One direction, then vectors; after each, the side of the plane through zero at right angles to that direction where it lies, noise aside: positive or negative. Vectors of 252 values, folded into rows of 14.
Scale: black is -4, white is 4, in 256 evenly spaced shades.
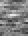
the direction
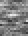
positive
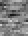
negative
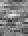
positive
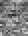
negative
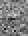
positive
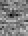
negative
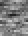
negative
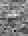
positive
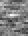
positive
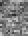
negative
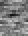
negative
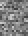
positive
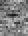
negative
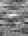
positive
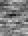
negative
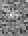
positive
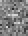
positive
